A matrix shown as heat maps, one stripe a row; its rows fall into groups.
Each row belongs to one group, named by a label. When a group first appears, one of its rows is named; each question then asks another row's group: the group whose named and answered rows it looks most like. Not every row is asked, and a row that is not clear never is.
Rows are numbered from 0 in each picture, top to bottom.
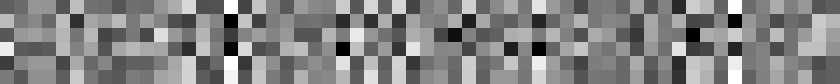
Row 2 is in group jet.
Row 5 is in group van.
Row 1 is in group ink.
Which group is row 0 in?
van
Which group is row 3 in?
ink
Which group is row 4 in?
van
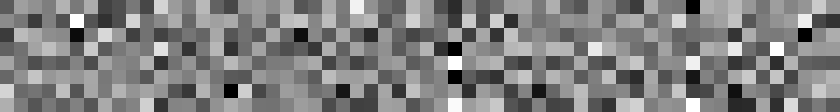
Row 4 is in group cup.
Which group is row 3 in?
jet
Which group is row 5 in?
jet
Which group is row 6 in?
ink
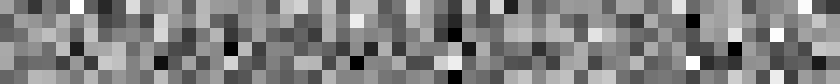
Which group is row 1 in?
jet
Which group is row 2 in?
jet
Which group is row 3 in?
ink
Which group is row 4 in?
cup
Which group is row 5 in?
jet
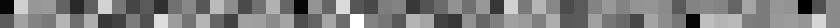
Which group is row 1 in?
jet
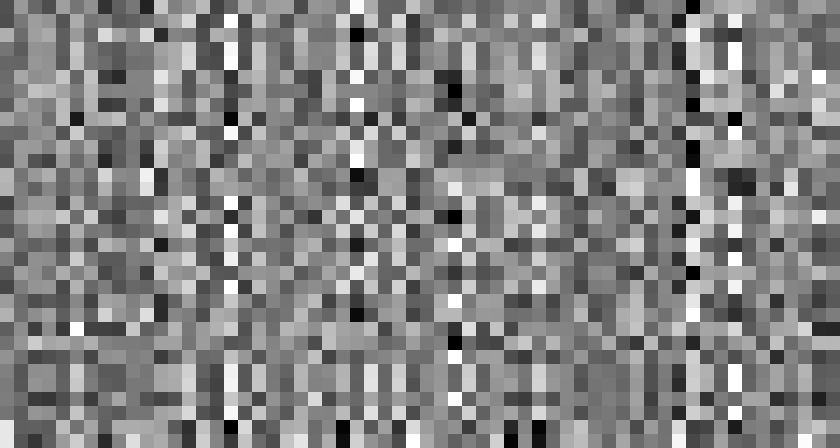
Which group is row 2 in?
cup
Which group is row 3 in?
van
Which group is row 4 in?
van
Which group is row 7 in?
jet
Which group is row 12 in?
cup
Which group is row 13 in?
cup
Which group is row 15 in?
jet
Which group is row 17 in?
cup
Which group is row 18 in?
van
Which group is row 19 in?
jet
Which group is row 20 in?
van
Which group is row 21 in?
cup
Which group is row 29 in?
van
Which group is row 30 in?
ink
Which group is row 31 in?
ink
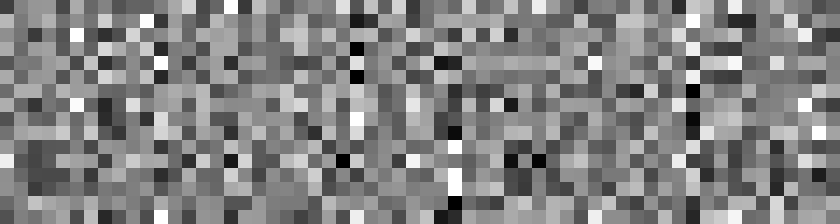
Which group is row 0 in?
van
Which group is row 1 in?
cup
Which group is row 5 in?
cup
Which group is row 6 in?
jet
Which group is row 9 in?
jet
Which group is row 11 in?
ink
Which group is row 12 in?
cup
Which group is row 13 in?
cup
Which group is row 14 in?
jet
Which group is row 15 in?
jet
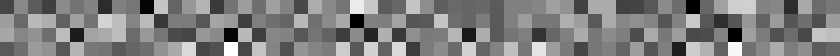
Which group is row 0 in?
jet
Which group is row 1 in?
cup
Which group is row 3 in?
van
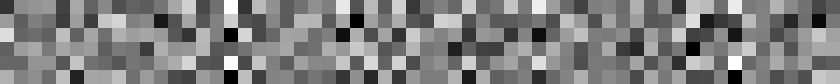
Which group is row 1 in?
cup
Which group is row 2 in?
ink
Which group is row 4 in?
van
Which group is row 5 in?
ink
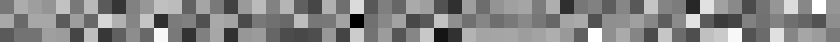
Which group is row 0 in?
jet
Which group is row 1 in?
cup
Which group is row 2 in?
jet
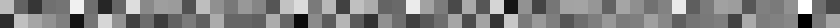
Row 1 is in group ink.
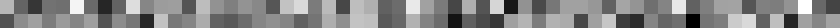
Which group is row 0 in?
ink
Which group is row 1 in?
jet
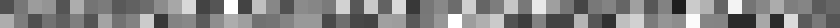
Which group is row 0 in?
van
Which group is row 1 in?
cup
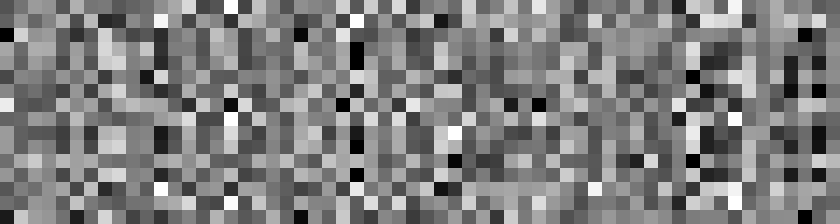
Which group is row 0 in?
van
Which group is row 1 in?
jet
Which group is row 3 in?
cup
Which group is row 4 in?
cup
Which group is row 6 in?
cup
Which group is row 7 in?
ink
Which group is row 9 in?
cup
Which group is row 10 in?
cup
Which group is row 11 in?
jet
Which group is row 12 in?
cup
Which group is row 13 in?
jet
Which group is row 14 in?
van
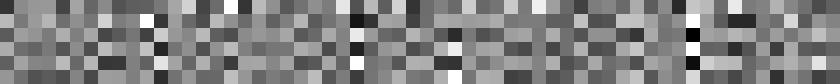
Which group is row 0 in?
van
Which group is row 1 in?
cup
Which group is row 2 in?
jet
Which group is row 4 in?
jet
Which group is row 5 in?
cup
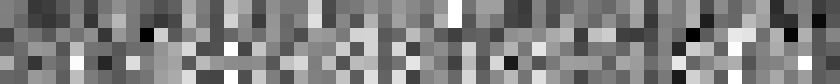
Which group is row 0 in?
cup
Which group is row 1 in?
cup
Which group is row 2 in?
jet
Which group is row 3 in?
van
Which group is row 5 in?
van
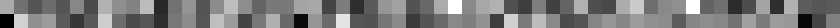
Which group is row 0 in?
cup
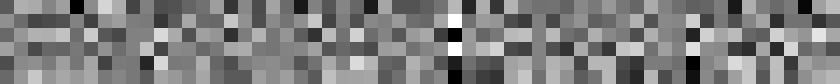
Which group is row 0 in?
ink
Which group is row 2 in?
jet
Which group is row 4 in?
jet
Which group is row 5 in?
jet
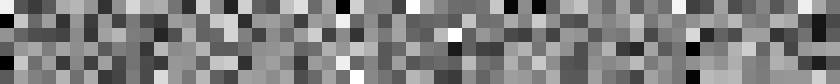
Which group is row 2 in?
cup
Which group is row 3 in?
jet
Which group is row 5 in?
jet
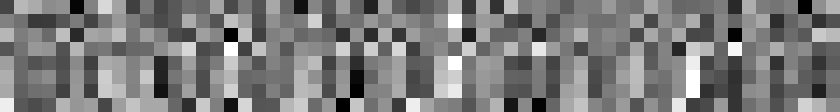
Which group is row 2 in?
ink
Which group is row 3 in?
van
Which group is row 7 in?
ink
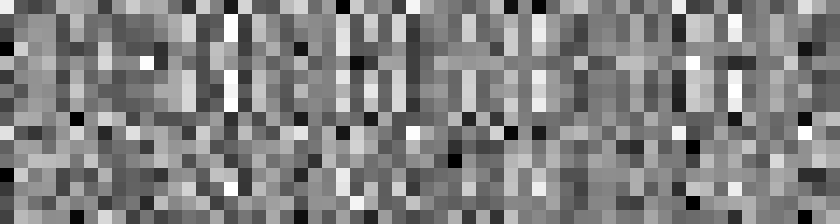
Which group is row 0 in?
ink
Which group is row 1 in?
van
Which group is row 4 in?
cup
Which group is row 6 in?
van
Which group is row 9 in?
ink
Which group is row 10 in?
jet
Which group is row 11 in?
jet
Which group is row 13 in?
van
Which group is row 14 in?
jet
